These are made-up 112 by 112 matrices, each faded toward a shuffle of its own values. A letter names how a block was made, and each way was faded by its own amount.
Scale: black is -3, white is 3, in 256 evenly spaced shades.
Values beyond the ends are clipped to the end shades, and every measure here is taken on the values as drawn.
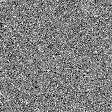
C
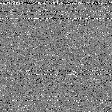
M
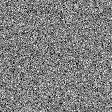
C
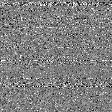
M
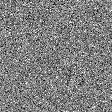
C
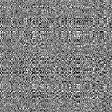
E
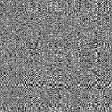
E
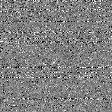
M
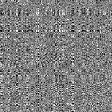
E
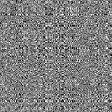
E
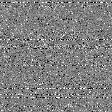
M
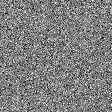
C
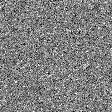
C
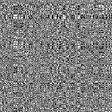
E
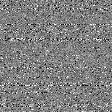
M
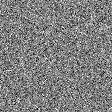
C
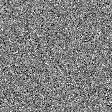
C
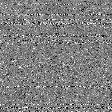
M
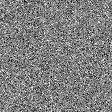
C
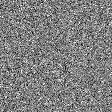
C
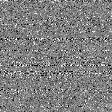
M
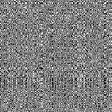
E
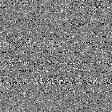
M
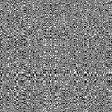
E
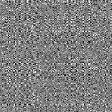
E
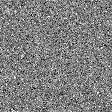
C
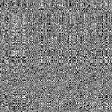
E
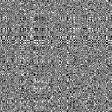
E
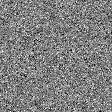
C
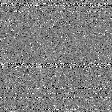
M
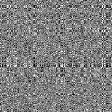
E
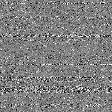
M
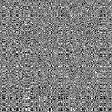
E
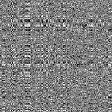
E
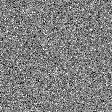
C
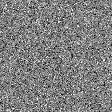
C
